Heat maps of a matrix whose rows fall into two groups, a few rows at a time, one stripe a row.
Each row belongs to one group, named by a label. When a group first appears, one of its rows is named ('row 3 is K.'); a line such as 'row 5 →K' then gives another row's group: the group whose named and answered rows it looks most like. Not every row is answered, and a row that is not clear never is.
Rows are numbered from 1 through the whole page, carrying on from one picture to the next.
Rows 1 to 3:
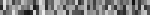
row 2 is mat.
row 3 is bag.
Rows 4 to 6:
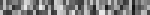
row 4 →mat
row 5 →mat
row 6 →bag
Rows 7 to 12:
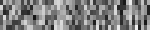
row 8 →bag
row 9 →bag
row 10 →mat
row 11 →mat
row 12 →mat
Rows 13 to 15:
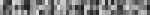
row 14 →bag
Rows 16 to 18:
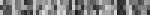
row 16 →bag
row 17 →bag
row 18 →bag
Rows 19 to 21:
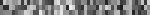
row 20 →bag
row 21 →mat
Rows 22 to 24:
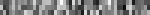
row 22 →bag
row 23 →bag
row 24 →mat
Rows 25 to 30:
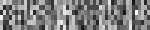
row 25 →mat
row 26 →bag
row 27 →mat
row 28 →bag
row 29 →bag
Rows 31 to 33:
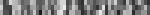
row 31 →bag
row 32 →bag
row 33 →bag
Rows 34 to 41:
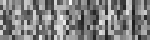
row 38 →bag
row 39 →mat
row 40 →bag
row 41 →mat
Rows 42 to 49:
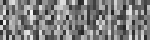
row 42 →bag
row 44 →mat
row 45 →bag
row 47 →bag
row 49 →mat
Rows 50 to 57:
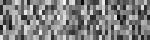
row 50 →bag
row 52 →mat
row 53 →bag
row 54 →bag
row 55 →mat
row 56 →mat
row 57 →bag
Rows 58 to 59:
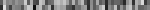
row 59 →mat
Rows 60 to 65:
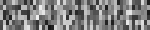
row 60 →bag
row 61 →mat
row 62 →bag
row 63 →bag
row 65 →mat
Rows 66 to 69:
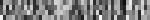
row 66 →mat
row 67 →mat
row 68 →mat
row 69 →bag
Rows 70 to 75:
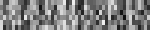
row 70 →bag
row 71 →bag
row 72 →bag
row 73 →mat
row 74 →bag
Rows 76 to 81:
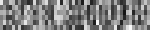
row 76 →bag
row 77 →mat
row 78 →mat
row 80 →mat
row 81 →bag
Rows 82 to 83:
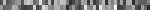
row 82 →mat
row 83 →bag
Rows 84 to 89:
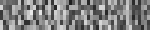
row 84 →mat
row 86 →mat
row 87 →mat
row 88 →bag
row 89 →bag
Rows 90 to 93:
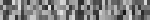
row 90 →bag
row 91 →mat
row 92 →bag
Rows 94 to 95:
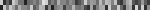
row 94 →bag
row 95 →mat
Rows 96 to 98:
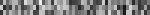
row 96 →mat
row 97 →bag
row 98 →mat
